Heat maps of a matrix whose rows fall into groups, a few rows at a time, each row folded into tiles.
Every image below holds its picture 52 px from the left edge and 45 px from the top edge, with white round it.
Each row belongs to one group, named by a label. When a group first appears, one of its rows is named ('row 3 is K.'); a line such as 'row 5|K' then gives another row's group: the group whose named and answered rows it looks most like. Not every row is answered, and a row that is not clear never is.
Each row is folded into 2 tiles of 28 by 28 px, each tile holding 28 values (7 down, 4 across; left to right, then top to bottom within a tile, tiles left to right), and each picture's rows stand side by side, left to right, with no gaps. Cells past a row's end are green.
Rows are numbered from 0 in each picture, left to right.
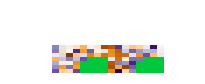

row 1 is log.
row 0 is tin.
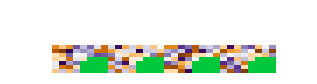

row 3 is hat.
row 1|hat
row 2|tin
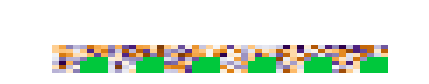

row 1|tin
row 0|tin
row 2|tin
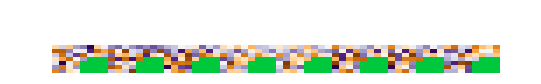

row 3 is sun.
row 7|tin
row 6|sun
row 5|sun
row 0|log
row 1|hat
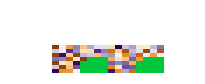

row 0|sun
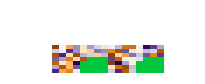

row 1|log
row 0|sun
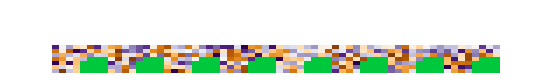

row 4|log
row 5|sun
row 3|hat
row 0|hat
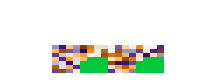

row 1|log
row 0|hat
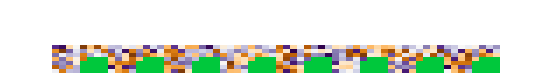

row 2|log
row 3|sun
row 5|tin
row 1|sun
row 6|hat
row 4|log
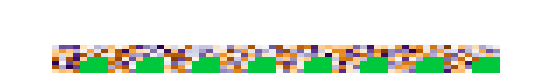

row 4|log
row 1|log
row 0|hat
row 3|log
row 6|tin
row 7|sun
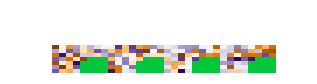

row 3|tin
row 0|sun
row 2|tin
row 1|hat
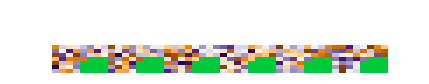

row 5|tin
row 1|sun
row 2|log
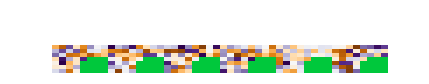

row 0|tin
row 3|tin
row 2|hat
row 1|hat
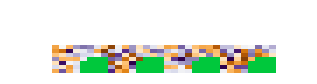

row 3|sun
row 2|tin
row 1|sun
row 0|log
